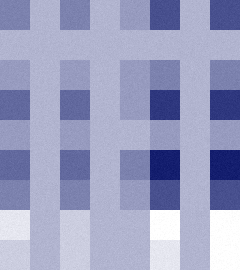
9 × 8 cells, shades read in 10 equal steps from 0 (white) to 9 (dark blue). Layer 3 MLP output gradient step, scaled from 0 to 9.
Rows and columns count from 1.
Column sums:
36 27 37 27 33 44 27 43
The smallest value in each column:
1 3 2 3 3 0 3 0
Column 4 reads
3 3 3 3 3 3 3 3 3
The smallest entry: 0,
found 3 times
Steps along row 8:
up down up same down up down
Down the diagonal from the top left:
5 3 4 3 3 9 3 0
